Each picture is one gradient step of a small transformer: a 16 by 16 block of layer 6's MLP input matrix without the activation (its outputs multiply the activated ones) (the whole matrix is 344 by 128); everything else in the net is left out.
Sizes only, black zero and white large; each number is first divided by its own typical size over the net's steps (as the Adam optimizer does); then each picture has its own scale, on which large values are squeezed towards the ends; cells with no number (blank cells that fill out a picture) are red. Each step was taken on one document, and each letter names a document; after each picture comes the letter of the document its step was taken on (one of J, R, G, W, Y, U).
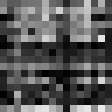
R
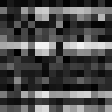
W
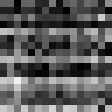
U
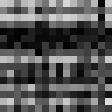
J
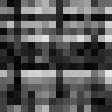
R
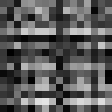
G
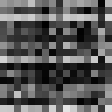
J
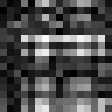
W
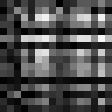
G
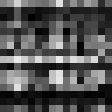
U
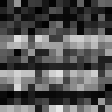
U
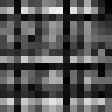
U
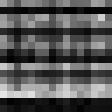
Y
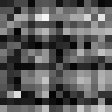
R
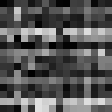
G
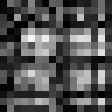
W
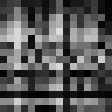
U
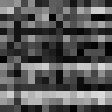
Y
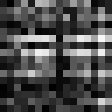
G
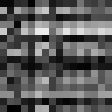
Y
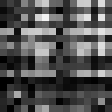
R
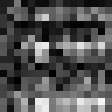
W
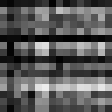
Y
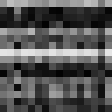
J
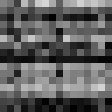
Y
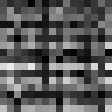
J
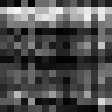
G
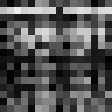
R
